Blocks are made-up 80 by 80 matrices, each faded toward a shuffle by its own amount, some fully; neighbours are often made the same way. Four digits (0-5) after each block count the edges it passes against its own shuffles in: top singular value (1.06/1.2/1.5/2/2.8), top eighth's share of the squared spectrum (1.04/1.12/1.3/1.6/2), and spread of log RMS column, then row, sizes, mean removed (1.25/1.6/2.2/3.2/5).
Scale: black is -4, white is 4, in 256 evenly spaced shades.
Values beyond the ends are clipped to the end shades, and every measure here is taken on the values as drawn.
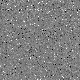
1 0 0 0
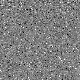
1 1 0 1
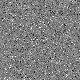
0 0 0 0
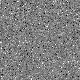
0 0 0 0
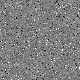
0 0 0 0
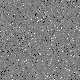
0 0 0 0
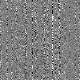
3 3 4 0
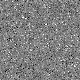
2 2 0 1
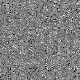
3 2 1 1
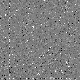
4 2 1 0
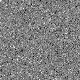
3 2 0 0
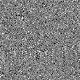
3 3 1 1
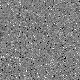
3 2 1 0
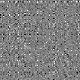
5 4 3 2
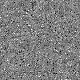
2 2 0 0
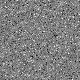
1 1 0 0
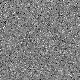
1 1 0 0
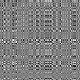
5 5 4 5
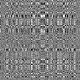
5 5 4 4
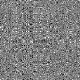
4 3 2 2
